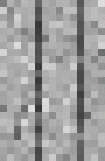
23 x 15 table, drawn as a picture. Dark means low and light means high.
The values are skewed, with a long tail toward low values. Columns 6 and 12 differ from the columns beside them. On average the colour sits 60% of the way up the scale. The middle left is the calmest part.
